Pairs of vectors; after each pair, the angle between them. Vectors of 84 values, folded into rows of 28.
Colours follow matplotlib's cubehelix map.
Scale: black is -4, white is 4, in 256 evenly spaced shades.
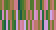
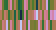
partly aligned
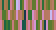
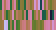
partly opposed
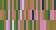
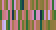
partly opposed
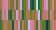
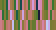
nearly opposite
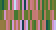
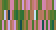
orthogonal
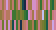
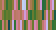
nearly opposite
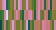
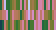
partly aligned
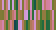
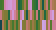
orthogonal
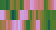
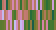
partly aligned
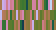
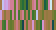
nearly parallel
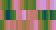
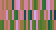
orthogonal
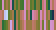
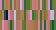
nearly opposite
